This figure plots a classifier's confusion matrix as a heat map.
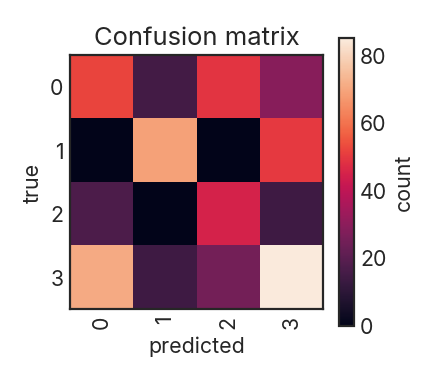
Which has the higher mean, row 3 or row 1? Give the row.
3
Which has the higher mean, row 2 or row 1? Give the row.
1
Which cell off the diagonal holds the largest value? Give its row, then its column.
3, 0
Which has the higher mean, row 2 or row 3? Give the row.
3
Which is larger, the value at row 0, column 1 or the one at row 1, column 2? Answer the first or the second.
the first
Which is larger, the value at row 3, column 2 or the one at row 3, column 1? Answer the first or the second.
the first
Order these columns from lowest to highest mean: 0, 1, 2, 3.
1, 2, 0, 3
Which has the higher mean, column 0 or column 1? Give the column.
0
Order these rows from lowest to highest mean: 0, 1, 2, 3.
2, 1, 0, 3
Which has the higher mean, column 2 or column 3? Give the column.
3
